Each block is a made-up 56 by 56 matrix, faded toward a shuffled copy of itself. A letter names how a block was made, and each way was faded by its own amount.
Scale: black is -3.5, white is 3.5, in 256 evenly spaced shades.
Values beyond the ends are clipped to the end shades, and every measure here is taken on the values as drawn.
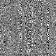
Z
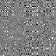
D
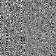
Z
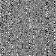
Z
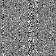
Z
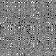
D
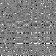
D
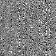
Z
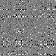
D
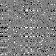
D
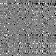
D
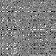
D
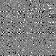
D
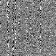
Z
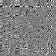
D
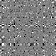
D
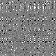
D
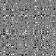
D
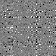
D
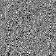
Z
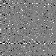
D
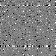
D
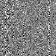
Z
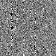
Z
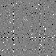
D
